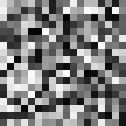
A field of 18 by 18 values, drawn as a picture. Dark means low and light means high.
Mirror symmetry: none. Histogram: flat. Ninth with the lowest average: bottom right. Stripes: none. Average level on the scale: 50%.
